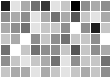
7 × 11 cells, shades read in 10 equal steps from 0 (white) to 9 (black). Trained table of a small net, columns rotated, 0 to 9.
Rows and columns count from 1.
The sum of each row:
47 35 35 28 37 31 26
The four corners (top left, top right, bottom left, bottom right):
8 4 2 4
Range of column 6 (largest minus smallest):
4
